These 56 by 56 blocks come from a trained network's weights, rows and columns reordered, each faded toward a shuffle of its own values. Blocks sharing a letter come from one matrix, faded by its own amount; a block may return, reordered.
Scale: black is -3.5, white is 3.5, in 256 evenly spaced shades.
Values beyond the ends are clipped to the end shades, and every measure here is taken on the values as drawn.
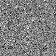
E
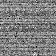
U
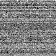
U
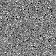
E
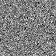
E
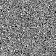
E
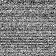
U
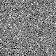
E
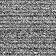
U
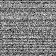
U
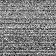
U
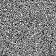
E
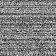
U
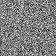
E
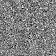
E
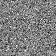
E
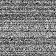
U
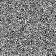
E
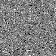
E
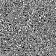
E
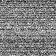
U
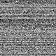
U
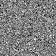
E
